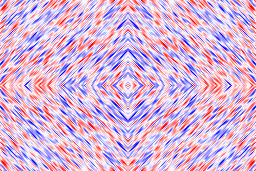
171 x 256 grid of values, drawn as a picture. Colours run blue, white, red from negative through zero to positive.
Average level on the scale: 50%. Mirror symmetry: left to right and top to bottom. Seam: none. Slope: none.
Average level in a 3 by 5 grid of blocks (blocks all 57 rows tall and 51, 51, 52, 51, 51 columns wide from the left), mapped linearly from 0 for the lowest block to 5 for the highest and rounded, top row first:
13131 / 50005 / 13131
